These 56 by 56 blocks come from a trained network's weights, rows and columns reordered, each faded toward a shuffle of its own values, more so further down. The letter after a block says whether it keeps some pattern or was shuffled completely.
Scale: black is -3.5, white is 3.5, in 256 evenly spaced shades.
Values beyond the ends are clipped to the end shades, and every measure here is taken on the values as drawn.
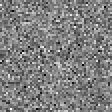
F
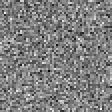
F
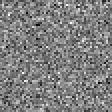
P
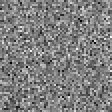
F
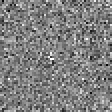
P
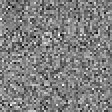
P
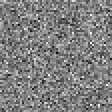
F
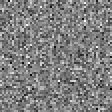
P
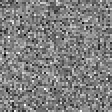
F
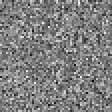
F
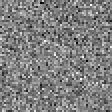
F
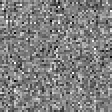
P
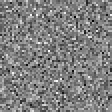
F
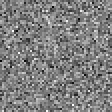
F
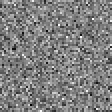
F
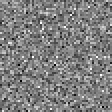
F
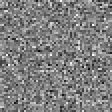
P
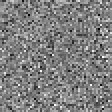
P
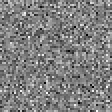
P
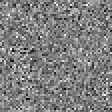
P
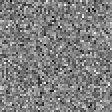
F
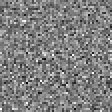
P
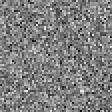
F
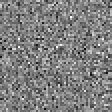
P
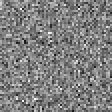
P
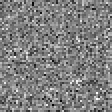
F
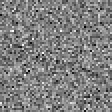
P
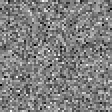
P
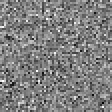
F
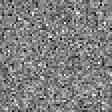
F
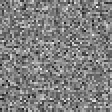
P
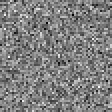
F
